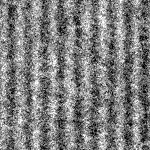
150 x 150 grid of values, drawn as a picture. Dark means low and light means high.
The histogram is bell-shaped. No overall slope runs across the table. The field is mottled with small blotches. Stripes running up and down repeat 9 times from left to right.
